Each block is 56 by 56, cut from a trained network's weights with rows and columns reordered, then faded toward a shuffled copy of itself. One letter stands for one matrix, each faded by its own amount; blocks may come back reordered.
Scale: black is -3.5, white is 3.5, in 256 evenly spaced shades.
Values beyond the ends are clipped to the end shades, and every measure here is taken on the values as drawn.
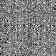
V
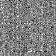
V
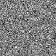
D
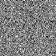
D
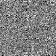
D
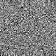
D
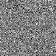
D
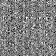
V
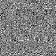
D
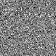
D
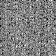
V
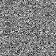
D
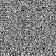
D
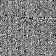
V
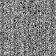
V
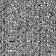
V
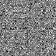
D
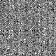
V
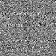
D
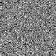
D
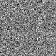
D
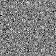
D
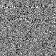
D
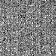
V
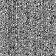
V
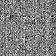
V
